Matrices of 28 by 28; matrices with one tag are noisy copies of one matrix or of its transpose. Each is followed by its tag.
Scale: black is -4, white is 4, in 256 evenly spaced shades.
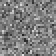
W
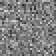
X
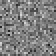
X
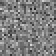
X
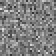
X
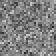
W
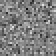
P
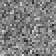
W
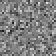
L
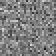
X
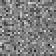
X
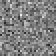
X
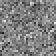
W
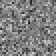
L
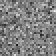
P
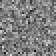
L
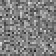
X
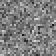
W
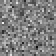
P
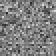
P
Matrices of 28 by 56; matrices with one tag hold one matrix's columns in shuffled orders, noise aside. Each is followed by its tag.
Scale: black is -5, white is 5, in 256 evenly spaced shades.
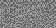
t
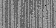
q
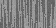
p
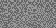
t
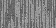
p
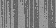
q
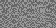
t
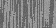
p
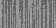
q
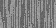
p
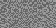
t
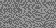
t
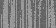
q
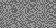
t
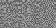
t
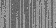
q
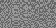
t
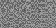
t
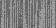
q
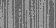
q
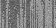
q
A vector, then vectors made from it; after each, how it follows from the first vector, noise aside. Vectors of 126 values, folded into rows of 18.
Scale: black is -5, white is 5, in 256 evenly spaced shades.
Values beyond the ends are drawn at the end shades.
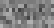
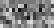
scaled up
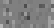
partly zeroed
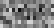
scaled up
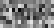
scaled up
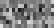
scaled up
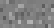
partly zeroed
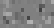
partly zeroed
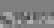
partly zeroed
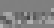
partly zeroed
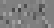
partly zeroed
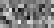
scaled up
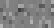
partly zeroed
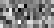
scaled up
